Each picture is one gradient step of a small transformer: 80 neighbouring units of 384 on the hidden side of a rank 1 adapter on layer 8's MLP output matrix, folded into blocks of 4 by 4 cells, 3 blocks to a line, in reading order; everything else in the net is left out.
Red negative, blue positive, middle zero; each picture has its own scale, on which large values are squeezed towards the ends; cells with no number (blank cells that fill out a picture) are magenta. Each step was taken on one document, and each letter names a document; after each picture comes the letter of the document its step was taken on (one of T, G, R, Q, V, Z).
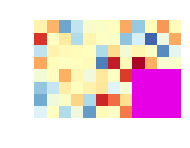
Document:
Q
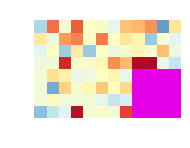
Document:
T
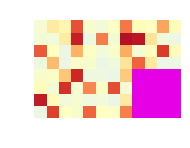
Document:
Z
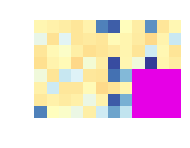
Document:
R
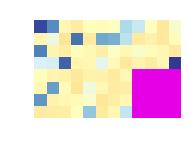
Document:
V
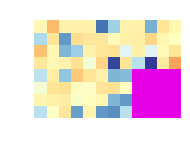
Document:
R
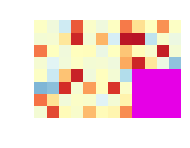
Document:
Z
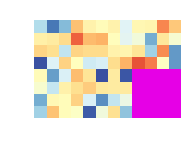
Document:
Q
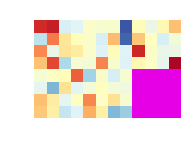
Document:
V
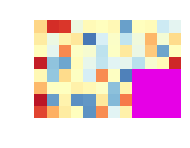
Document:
Q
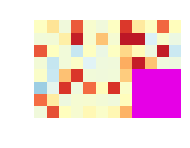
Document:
Z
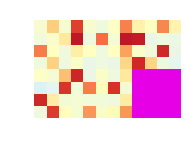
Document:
Z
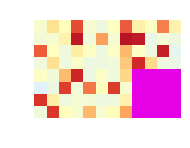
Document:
Z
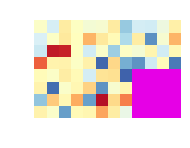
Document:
Q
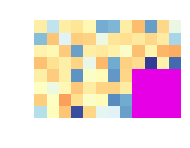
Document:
R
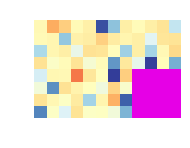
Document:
R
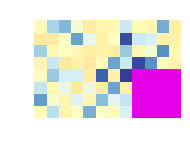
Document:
Q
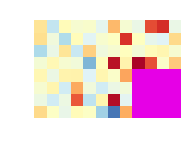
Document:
R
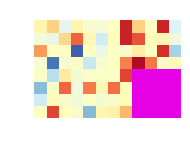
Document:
Z
